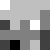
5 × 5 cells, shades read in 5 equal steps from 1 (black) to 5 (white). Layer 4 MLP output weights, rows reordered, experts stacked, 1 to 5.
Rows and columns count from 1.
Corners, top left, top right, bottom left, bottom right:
5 4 2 2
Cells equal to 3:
8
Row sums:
21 19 17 14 12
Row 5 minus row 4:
-1 -2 0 1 0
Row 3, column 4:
5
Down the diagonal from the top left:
5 4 3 3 2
